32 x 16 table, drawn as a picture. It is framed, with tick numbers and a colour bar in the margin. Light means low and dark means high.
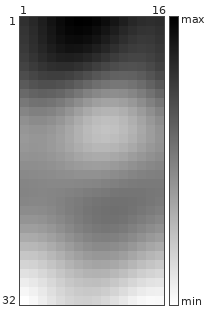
Average level on the scale: 50%. Calmest part: middle left. Ninth with the lowest average: bottom left. Lone odd cells: none. Slope: up to the top.
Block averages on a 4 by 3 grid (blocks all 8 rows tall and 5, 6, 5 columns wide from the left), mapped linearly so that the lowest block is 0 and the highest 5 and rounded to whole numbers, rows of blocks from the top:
5 5 4 / 2 1 2 / 2 2 2 / 0 1 0
